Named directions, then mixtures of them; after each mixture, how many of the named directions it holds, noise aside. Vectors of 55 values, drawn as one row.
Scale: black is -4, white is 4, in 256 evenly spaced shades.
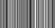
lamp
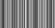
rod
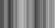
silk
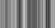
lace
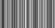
one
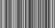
two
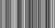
two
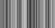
three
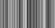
three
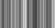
three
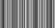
one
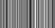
one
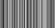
two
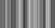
one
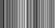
three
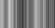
one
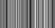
one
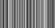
two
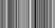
two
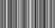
two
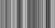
one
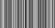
one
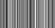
one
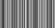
one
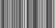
two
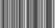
two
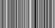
two
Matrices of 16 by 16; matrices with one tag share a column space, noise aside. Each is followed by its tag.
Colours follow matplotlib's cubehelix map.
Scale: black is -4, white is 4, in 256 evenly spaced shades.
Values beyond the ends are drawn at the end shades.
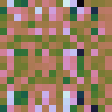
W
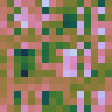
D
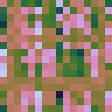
D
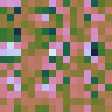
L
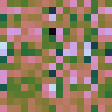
L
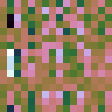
D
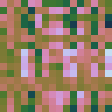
D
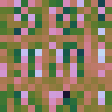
D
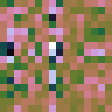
L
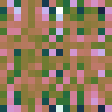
W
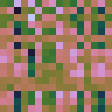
D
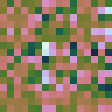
L
